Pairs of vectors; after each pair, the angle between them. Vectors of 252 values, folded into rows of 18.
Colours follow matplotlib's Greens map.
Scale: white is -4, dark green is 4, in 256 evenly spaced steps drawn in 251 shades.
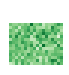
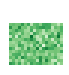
nearly opposite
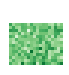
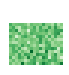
nearly parallel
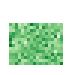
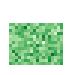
orthogonal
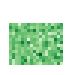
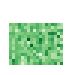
nearly opposite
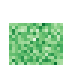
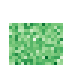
partly aligned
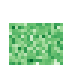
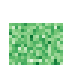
nearly opposite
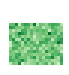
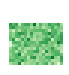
nearly parallel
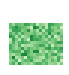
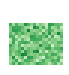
nearly parallel
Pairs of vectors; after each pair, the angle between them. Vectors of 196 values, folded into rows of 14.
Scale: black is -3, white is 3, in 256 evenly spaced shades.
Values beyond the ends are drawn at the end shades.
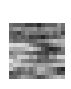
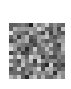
orthogonal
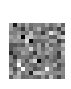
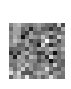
partly aligned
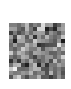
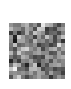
nearly parallel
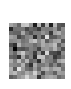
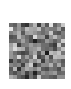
nearly opposite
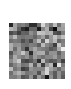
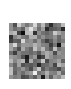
orthogonal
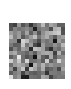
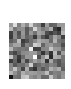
nearly opposite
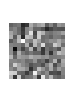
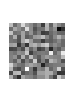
orthogonal
